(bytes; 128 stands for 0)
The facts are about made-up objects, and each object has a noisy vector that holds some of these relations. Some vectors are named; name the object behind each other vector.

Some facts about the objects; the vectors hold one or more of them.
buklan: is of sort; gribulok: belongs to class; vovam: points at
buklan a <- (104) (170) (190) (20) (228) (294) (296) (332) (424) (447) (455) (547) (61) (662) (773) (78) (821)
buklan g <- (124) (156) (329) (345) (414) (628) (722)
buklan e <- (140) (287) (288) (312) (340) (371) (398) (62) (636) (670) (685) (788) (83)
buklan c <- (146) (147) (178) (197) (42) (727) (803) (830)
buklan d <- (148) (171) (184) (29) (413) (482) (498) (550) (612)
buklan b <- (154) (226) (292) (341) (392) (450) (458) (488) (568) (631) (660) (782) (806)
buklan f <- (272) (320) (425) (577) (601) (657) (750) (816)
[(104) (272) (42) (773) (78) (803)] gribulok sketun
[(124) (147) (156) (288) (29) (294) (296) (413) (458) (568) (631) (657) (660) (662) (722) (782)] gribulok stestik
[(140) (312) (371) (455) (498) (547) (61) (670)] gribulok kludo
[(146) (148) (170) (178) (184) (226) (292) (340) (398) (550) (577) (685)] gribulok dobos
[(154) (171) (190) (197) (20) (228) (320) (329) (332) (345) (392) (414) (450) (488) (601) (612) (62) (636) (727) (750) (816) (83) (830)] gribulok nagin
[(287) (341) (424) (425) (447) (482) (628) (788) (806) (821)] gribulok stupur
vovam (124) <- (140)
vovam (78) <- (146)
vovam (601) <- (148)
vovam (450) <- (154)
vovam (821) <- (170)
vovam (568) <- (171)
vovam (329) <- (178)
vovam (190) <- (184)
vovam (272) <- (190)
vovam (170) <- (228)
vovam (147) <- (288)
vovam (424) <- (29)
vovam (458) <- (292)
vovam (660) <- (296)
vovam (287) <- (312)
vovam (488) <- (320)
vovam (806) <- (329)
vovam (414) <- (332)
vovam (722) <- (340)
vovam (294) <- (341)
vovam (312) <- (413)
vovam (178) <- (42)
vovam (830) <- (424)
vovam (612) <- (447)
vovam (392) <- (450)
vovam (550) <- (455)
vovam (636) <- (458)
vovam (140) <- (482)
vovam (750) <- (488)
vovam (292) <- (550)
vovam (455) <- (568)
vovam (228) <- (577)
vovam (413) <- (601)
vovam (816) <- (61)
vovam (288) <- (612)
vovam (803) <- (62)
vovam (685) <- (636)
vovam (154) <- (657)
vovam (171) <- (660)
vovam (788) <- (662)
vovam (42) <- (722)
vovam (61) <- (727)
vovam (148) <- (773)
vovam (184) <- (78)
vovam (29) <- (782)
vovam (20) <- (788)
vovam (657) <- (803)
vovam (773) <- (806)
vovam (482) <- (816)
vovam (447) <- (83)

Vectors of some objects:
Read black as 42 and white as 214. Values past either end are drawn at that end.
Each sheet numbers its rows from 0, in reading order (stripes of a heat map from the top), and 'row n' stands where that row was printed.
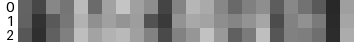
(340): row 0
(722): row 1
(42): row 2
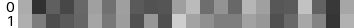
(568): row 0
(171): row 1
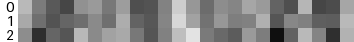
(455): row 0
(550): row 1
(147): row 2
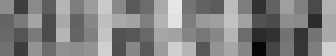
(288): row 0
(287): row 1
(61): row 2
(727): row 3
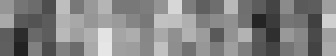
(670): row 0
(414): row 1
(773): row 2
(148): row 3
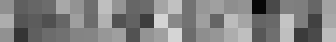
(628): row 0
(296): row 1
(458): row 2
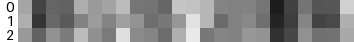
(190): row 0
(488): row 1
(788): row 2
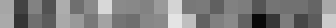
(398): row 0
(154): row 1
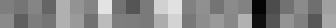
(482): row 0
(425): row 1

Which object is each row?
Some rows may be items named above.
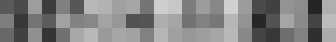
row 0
(413)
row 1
(156)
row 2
(601)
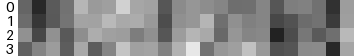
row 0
(178)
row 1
(329)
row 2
(320)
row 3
(287)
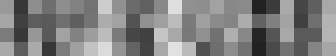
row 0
(341)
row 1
(292)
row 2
(662)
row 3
(62)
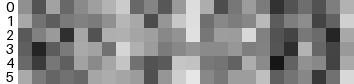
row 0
(83)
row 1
(685)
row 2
(312)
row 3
(806)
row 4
(29)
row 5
(636)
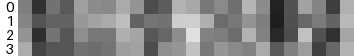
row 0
(156)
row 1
(612)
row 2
(631)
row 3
(292)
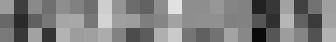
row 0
(341)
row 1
(806)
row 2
(657)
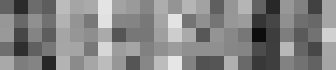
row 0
(773)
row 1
(788)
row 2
(816)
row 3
(806)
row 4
(140)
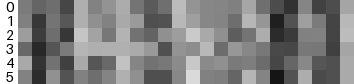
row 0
(547)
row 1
(156)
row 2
(272)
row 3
(329)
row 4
(226)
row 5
(782)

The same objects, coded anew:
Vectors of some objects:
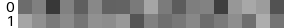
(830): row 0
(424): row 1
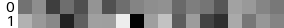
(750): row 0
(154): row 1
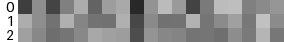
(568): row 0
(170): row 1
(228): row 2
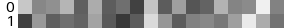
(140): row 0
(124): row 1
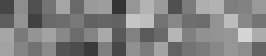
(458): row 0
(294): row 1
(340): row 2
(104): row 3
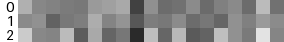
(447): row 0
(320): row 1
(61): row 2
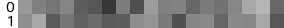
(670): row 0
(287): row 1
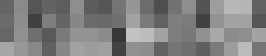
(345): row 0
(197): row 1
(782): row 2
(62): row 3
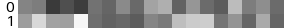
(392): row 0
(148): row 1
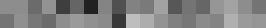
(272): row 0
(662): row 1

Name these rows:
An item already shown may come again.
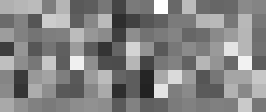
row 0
(773)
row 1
(550)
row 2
(612)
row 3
(124)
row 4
(482)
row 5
(178)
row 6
(42)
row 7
(788)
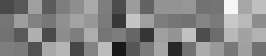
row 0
(722)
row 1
(288)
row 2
(329)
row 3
(455)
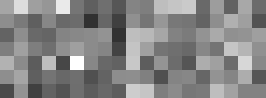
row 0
(148)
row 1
(498)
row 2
(782)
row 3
(288)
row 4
(816)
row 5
(287)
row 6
(631)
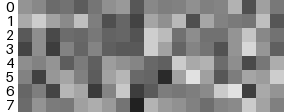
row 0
(341)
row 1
(312)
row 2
(294)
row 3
(147)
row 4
(806)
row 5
(178)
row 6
(292)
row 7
(29)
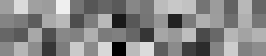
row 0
(148)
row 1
(455)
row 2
(329)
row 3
(657)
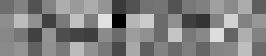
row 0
(171)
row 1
(657)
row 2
(226)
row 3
(727)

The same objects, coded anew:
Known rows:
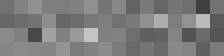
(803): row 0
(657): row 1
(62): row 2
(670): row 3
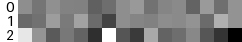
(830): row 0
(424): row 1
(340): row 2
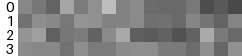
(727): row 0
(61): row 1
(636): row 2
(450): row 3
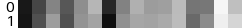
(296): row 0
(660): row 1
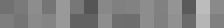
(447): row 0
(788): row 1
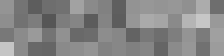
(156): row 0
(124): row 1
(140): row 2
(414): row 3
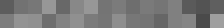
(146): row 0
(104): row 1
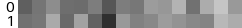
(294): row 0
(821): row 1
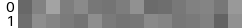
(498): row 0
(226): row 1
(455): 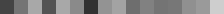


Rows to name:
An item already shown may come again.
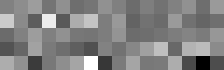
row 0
(140)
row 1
(601)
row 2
(498)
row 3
(147)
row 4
(329)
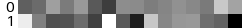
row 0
(482)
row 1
(722)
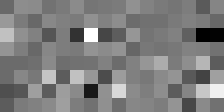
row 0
(226)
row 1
(816)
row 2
(42)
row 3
(816)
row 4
(657)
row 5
(148)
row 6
(171)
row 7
(341)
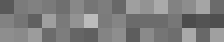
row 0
(631)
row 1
(727)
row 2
(272)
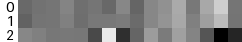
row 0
(288)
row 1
(288)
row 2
(178)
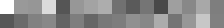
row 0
(312)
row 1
(29)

